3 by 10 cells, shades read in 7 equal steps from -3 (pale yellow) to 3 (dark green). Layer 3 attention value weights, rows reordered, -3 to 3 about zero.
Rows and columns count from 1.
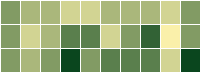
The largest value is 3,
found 2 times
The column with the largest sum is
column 10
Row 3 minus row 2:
0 1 1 2 -1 3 1 -1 1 3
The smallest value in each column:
0 -2 -1 -2 -2 -2 -1 -1 -3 0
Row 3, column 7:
1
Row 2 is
0 -2 -1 1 1 -2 0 2 -3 0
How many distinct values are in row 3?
5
